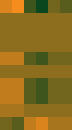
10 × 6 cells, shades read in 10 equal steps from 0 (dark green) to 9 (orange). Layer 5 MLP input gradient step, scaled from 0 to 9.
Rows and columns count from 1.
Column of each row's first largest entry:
2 1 1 1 1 1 1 1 1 4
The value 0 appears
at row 1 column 4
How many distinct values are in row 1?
6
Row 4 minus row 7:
-2 -2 2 3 1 1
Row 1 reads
8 9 2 0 4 3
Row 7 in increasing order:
2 3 4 4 7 7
